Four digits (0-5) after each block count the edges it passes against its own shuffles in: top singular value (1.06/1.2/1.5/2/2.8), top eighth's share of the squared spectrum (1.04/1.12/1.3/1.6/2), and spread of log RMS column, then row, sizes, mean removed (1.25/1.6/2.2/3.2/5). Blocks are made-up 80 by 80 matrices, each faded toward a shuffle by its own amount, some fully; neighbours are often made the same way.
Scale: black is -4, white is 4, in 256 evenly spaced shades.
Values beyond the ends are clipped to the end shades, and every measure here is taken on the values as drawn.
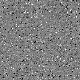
3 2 0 1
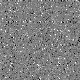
3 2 0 1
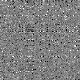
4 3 1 2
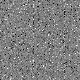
1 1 1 0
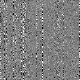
3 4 4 0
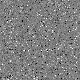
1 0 0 0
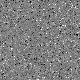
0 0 0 0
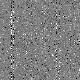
3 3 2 0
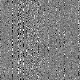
2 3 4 0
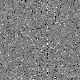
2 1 1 0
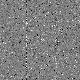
2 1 1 0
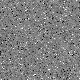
0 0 0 0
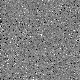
0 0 1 0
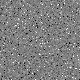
2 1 0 0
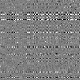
5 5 2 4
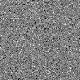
3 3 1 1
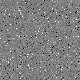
2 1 0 0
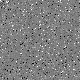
0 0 0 0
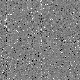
3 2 1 0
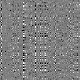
5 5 3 2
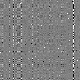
5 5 3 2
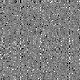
4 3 2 1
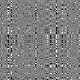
5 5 3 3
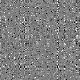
4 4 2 2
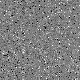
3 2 1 0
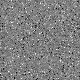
2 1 0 0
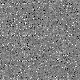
3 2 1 1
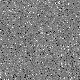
2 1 0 0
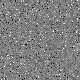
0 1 0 0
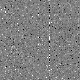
3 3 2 0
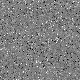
0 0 0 0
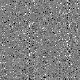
3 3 2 0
